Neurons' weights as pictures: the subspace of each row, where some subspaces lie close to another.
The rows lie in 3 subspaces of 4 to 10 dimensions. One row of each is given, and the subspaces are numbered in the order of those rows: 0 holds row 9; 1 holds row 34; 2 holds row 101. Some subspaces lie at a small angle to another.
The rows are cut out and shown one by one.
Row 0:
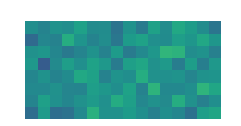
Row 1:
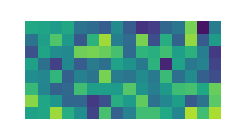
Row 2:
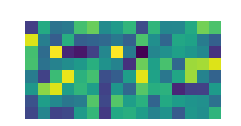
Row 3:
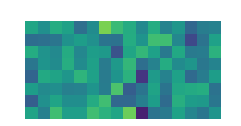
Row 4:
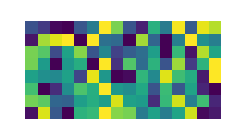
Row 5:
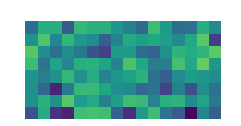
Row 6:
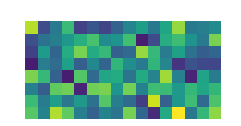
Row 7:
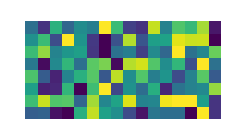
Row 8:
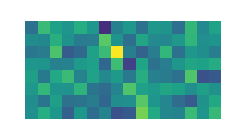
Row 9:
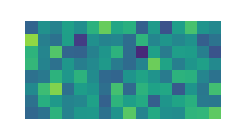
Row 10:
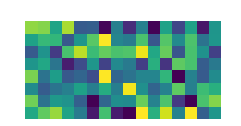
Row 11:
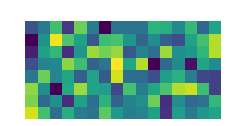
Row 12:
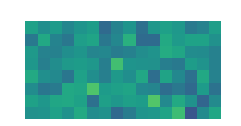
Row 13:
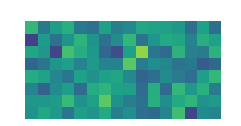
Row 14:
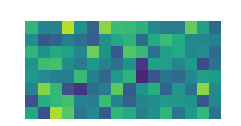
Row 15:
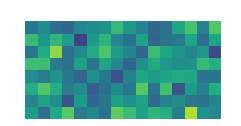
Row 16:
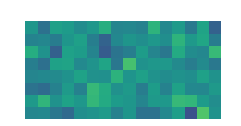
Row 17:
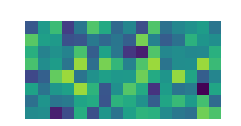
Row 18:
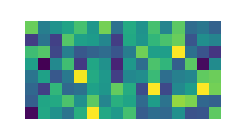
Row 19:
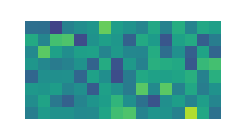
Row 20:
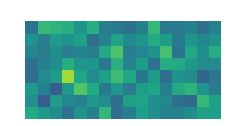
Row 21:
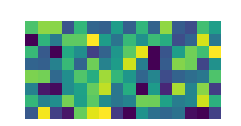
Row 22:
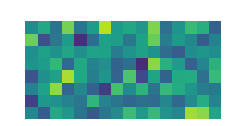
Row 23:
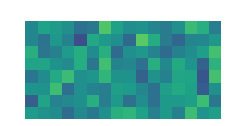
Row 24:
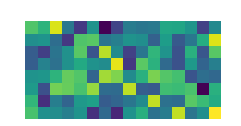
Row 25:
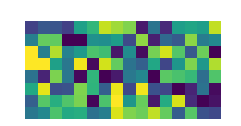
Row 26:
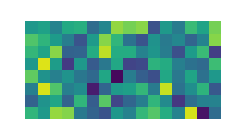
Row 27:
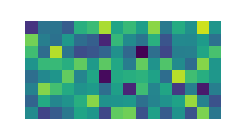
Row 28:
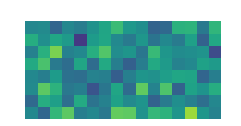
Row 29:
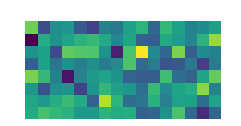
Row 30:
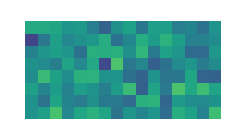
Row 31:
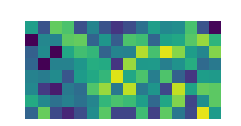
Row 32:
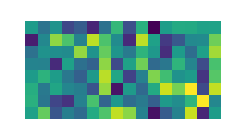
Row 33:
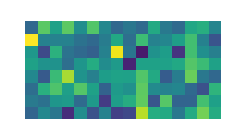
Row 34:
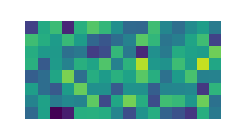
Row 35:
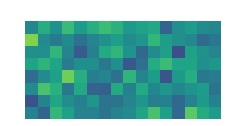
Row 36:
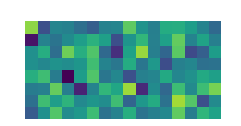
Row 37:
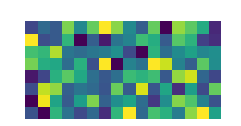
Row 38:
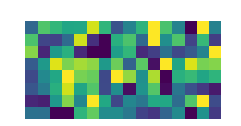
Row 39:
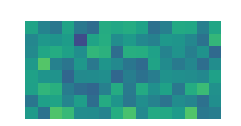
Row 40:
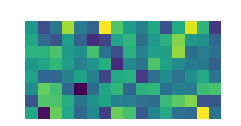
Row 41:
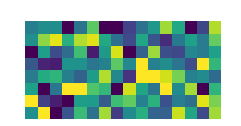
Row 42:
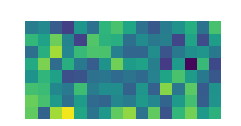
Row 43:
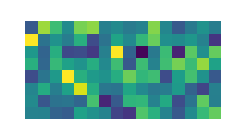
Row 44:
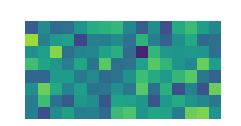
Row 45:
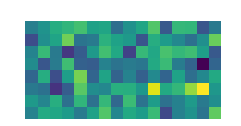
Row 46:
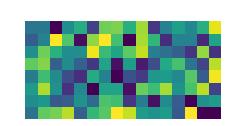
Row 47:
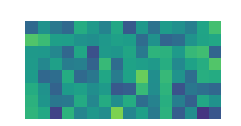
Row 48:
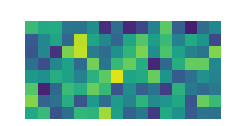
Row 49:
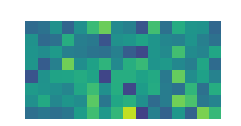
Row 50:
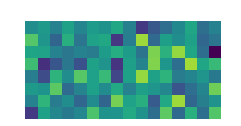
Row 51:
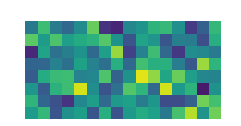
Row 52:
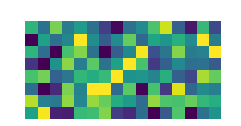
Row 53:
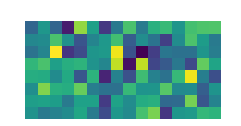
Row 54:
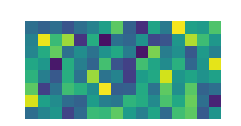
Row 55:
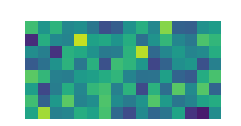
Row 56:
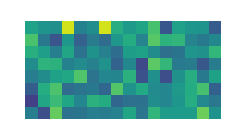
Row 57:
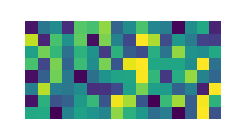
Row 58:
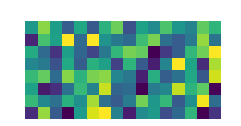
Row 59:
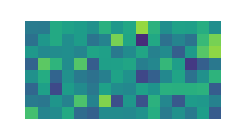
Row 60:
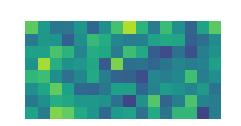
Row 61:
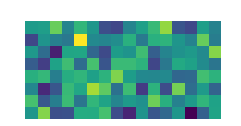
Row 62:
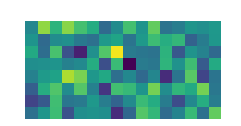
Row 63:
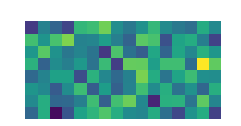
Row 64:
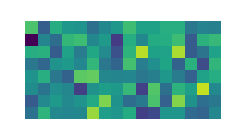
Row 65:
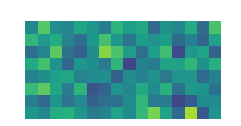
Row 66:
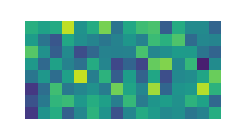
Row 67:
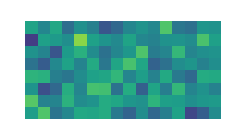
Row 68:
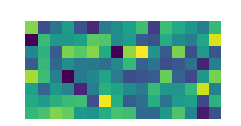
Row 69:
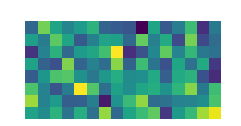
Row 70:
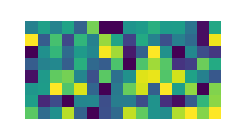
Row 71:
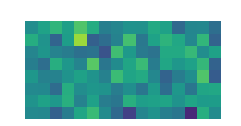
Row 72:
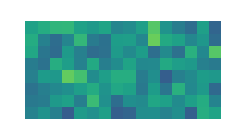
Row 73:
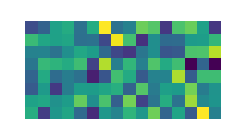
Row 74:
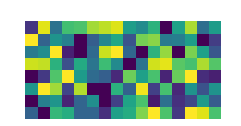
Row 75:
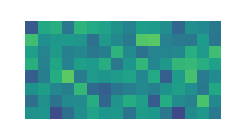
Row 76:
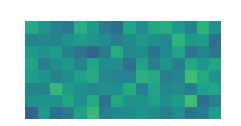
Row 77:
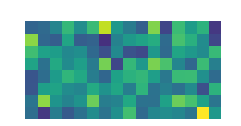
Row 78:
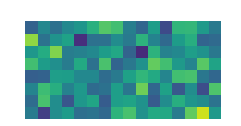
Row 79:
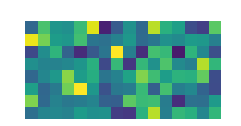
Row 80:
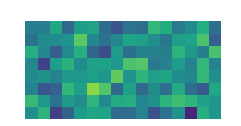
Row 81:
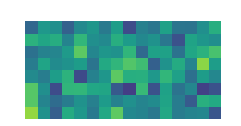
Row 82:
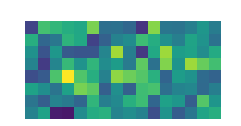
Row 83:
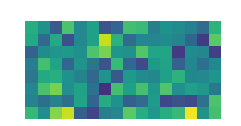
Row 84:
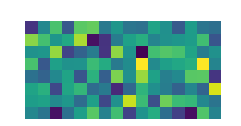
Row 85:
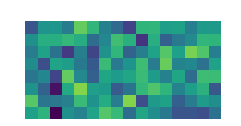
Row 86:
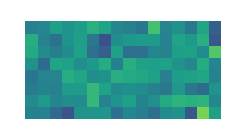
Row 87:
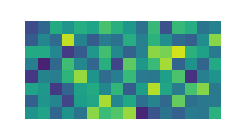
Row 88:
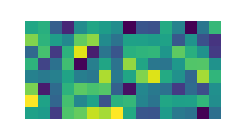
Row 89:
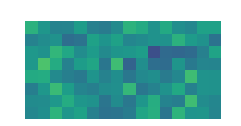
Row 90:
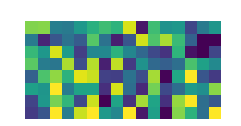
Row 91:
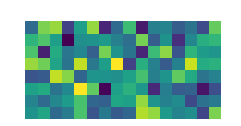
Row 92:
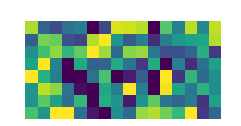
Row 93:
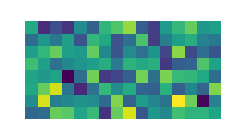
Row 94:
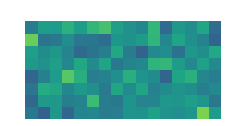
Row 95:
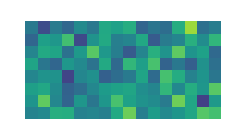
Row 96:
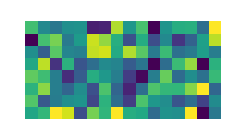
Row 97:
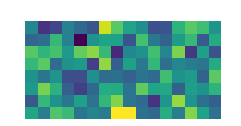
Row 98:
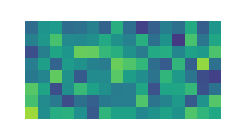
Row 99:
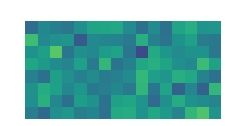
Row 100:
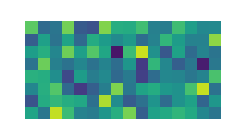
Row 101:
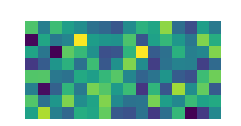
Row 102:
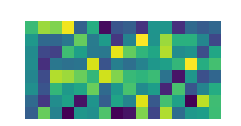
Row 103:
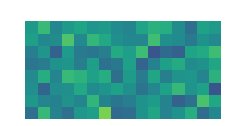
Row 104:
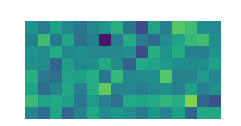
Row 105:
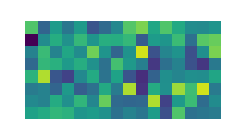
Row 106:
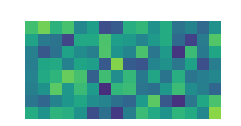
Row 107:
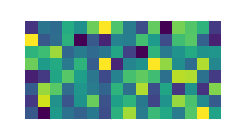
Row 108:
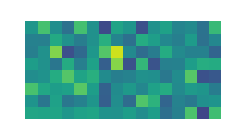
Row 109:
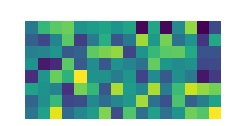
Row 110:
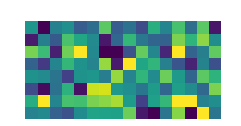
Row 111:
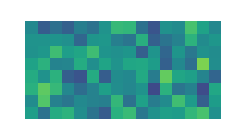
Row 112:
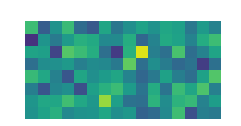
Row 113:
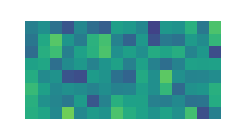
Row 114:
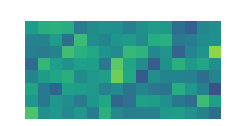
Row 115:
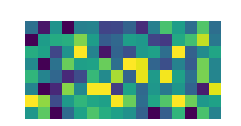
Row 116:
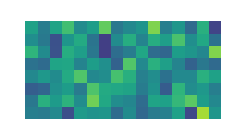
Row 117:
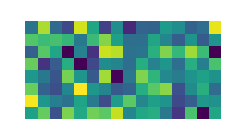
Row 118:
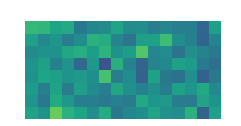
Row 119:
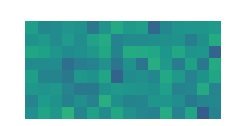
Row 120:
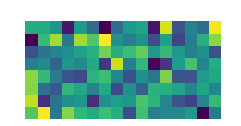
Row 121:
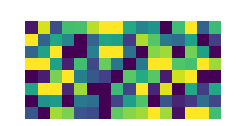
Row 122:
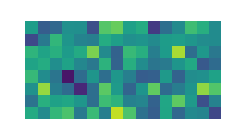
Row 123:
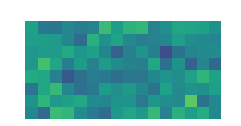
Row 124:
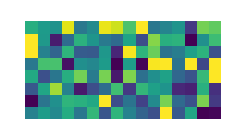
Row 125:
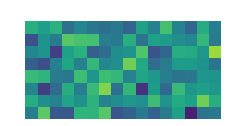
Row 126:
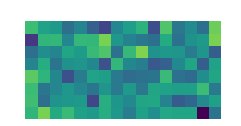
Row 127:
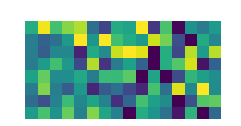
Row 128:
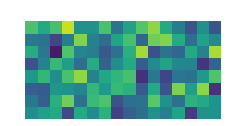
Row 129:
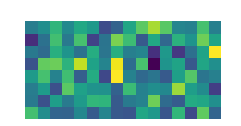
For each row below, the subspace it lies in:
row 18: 0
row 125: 1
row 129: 0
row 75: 1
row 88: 0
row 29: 2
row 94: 2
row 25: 1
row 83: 1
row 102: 0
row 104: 1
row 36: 0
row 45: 0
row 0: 0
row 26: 0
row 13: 2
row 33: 0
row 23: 1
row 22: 1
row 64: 0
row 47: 0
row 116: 2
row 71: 1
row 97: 1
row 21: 1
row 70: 1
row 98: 0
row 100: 2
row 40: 1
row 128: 2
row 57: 1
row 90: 0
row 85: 0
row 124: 0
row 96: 1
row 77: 2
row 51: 1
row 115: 2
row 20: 0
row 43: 2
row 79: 1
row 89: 0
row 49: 0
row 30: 0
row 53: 0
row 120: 2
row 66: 0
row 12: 1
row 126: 2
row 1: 0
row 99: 2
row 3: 0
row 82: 0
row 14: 1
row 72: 2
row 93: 0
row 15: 2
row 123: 0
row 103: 1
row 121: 2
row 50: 0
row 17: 1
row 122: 1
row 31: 0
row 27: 0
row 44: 2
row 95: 0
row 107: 2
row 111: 0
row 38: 0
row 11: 0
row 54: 1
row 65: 2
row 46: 1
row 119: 0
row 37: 2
